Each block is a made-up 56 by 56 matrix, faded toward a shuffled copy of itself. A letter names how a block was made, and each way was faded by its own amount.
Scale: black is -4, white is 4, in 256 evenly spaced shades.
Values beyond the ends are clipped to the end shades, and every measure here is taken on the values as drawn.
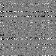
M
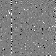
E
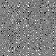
E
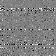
M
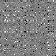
E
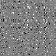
E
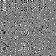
E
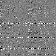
M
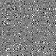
E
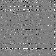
M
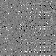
E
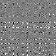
M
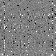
E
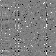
E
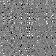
E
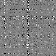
M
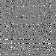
M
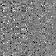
E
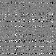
M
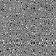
E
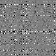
M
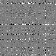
M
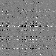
M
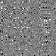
E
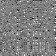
E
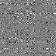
M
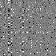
E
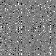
E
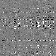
M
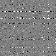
M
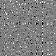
E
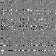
M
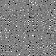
E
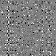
E
